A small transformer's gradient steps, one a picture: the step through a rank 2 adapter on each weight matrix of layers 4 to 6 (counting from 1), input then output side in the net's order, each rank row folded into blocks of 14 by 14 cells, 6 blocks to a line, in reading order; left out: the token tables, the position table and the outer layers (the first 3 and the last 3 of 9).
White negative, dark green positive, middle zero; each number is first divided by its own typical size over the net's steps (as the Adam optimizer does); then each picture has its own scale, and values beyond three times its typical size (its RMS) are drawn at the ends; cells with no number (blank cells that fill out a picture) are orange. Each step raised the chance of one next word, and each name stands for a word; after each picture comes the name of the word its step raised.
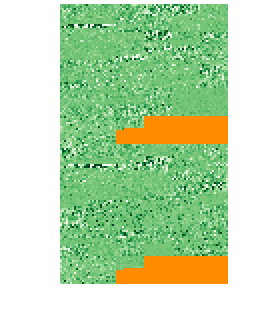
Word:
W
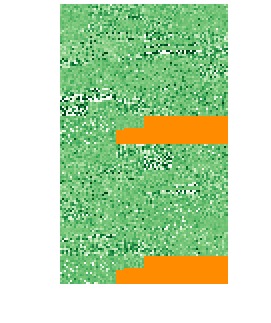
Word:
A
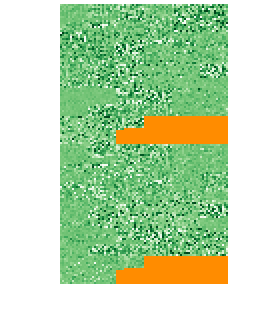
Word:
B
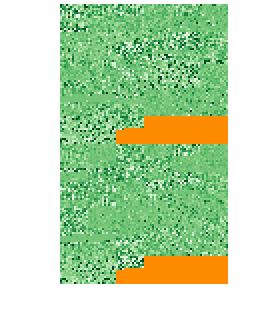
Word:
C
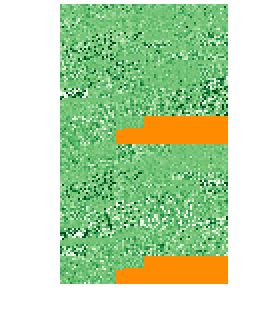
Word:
A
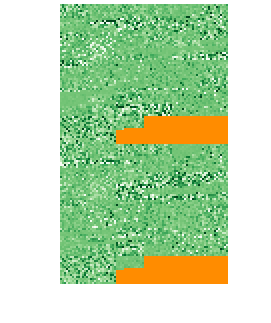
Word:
W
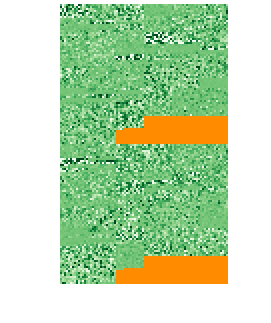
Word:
C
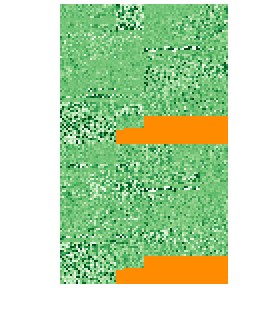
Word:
C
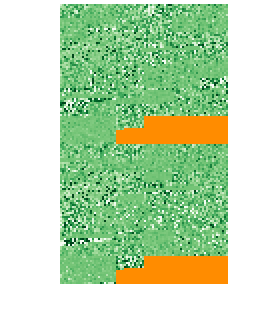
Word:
A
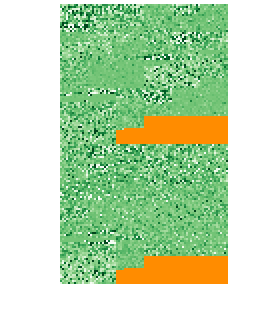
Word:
C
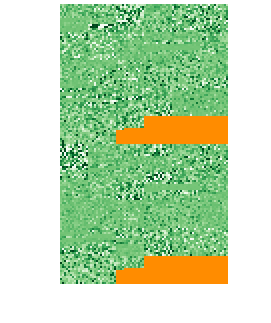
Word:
C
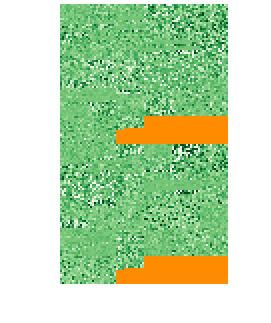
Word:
B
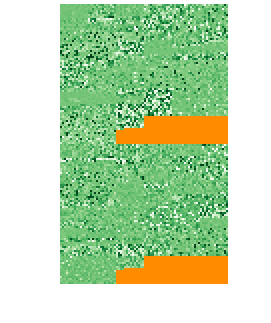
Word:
A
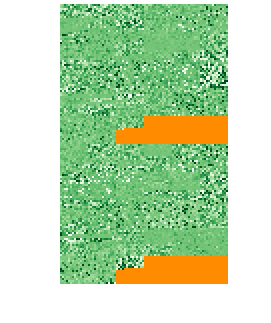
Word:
B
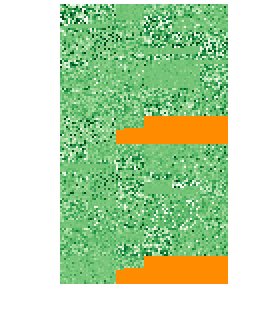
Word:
A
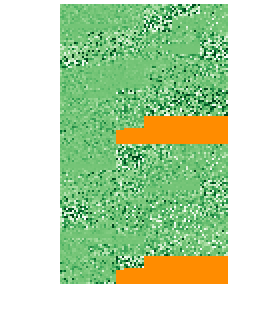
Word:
A
